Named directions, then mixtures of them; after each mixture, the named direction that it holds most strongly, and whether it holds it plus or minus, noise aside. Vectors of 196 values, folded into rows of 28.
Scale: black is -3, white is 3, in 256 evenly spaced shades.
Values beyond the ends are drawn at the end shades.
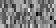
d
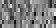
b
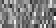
b, minus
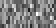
d, minus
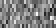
d, minus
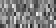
d, minus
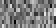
b, plus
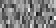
d, plus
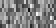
d, minus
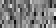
b, plus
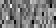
b, plus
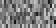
d, plus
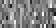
b, minus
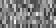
d, minus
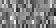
b, minus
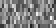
d, minus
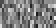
d, plus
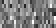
b, minus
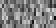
b, plus
